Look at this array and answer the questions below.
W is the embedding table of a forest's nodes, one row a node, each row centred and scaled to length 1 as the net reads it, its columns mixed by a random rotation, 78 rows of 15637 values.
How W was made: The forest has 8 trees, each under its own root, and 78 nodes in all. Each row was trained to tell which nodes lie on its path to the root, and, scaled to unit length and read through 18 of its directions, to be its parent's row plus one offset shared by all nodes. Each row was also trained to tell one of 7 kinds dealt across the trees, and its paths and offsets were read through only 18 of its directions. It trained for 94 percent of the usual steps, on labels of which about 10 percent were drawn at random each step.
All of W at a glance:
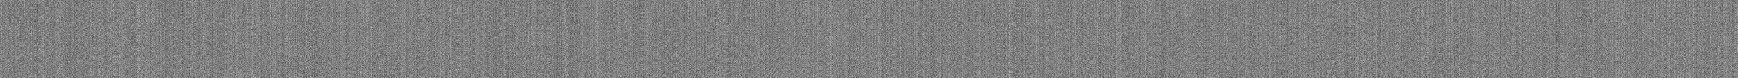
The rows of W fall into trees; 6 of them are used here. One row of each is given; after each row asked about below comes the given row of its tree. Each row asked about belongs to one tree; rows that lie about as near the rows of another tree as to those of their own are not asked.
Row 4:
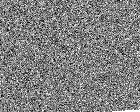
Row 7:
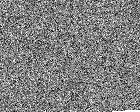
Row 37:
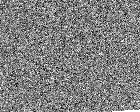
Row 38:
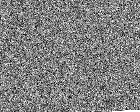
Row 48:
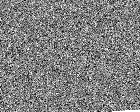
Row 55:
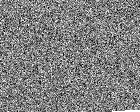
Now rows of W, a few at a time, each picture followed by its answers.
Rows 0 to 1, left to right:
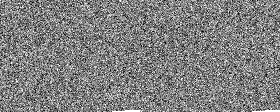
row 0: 38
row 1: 48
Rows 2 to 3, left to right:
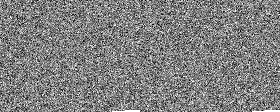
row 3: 38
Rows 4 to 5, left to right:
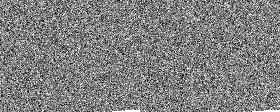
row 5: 37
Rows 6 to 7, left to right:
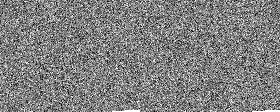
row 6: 37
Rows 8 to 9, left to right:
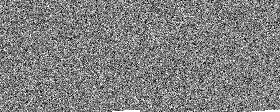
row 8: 37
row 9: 4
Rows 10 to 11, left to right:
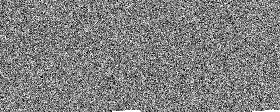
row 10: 37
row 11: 37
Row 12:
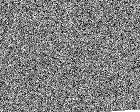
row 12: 48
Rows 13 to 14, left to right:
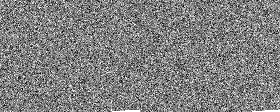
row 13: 48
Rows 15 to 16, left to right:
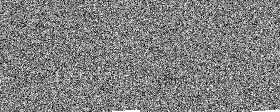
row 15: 37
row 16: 48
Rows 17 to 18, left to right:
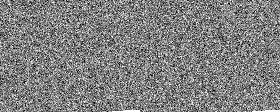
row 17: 38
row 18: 38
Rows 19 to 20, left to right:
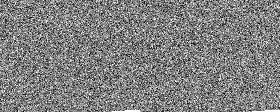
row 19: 55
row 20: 37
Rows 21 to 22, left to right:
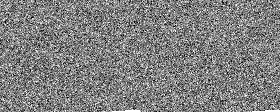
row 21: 4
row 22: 7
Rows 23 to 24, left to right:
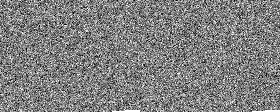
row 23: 37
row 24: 7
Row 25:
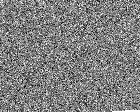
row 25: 48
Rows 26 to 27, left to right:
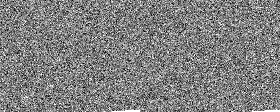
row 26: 4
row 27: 55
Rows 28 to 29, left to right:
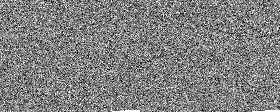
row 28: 48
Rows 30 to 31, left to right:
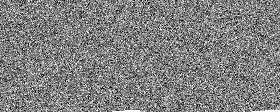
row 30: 38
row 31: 4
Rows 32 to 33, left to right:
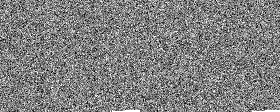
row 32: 37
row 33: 55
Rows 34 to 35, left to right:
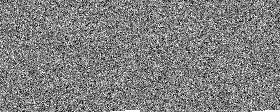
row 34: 55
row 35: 48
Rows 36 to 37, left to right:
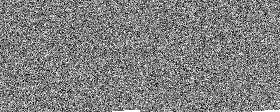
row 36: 37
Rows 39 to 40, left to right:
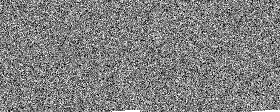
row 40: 48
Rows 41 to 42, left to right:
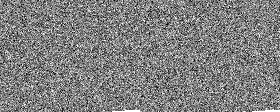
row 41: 37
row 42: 4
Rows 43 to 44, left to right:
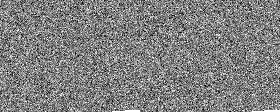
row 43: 38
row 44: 55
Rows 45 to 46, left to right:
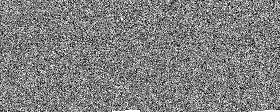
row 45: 38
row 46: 38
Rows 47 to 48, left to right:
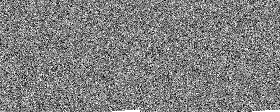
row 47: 4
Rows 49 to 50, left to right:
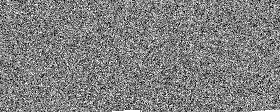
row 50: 48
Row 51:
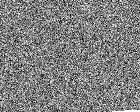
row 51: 38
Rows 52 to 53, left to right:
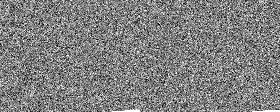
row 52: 4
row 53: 38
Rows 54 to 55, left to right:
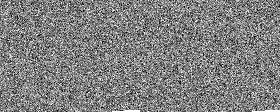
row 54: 38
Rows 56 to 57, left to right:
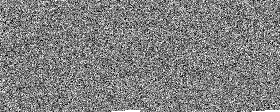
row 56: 4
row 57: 4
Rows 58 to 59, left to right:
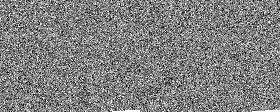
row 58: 48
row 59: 48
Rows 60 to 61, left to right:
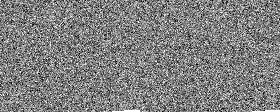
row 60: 37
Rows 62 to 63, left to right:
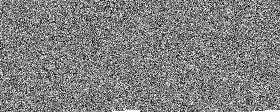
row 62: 37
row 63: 38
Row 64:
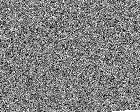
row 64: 48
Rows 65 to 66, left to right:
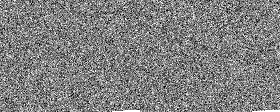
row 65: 38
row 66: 48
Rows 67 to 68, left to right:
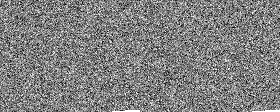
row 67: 38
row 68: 48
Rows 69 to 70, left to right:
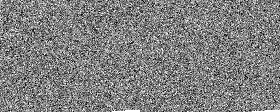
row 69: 48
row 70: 55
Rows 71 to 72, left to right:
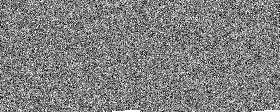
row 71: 37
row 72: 55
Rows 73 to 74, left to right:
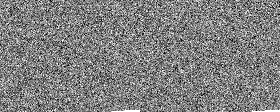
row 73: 4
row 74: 55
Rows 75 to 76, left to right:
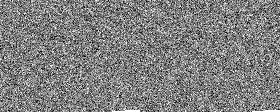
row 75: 37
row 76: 38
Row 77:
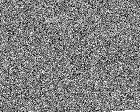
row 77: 55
